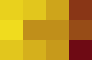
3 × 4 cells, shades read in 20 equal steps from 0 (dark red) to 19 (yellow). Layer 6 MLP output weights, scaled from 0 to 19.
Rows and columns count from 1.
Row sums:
53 49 45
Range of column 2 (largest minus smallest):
5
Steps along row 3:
down down down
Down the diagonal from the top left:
18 12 13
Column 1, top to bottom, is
18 19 17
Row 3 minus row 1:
-1 -2 -1 -4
